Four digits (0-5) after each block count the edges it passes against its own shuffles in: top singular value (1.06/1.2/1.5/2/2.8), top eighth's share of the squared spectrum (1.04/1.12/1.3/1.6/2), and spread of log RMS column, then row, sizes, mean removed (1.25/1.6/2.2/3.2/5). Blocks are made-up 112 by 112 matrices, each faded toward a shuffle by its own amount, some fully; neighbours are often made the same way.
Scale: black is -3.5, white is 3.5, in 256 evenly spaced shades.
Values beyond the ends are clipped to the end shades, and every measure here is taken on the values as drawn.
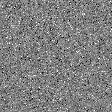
0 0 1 0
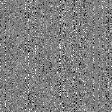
2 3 4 0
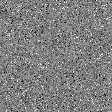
0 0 1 0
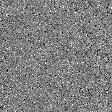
1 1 2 0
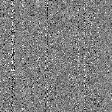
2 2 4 0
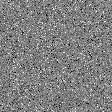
0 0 0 0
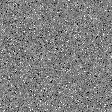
0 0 0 0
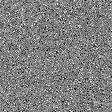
0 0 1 0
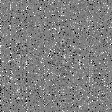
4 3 2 0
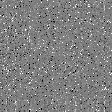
3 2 1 0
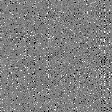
4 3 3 1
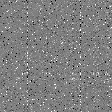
3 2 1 0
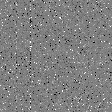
3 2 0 0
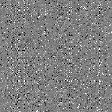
4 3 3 1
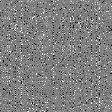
4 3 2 1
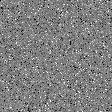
1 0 0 0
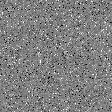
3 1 0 0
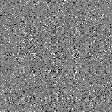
4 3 2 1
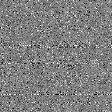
2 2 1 3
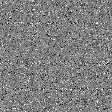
1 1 1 2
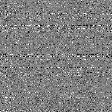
2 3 2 4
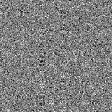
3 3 1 1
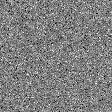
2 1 0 0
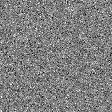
2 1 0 0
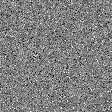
0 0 0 0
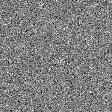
0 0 0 0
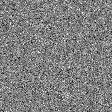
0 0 0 0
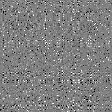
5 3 2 2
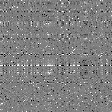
5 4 2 2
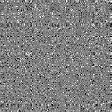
5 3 2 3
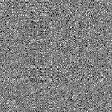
4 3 2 2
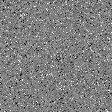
2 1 0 0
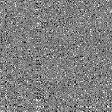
4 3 2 2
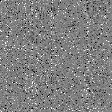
4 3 2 1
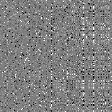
5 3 3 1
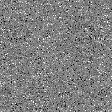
3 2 1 0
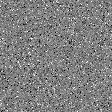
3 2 0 0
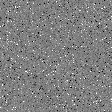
0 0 0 0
